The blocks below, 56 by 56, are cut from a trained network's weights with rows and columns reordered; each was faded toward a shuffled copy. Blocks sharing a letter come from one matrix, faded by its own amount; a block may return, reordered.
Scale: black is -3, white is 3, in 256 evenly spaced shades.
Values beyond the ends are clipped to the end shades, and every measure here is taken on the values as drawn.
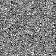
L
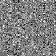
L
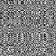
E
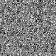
L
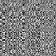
E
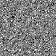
L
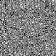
L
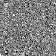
L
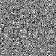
L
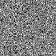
L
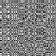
E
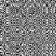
E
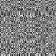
E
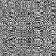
E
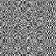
E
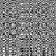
E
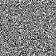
L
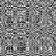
E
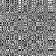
E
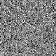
L
